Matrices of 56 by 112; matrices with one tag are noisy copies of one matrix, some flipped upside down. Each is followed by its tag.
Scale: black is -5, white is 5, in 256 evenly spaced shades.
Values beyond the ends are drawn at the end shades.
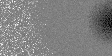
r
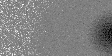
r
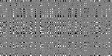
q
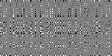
q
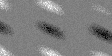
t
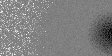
r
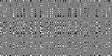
q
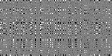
q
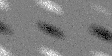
t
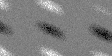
t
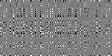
q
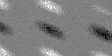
t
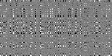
q
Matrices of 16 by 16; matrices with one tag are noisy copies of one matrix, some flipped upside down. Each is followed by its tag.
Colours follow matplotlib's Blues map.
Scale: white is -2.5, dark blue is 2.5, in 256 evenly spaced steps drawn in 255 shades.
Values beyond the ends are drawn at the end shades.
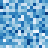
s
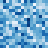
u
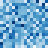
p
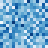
p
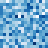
s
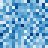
p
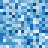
s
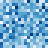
p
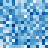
p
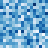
s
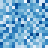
p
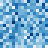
p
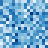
p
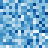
s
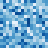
u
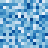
s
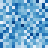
p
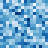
u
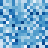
p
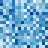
p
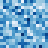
u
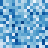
p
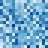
p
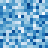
s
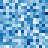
s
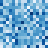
p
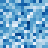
u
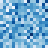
p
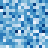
s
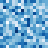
u
